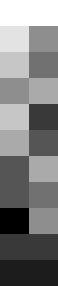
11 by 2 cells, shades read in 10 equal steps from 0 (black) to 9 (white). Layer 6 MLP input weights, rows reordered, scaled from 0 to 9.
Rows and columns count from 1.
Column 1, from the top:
9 8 7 5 7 6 3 3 0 2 1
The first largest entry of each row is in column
1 1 1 2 1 1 2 2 2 1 1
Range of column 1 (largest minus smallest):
9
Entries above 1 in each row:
2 2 2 2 2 2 2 2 1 2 0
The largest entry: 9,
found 2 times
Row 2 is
8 5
